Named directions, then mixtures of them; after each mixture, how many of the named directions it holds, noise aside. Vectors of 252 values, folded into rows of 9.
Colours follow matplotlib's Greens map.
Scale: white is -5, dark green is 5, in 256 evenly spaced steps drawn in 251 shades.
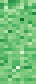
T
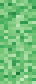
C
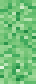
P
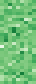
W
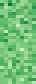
three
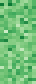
three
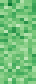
three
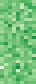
one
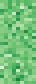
one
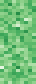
three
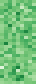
one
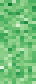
three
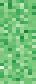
three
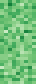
three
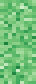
one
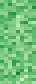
one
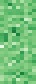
one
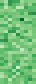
two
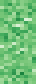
two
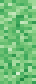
one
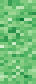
three
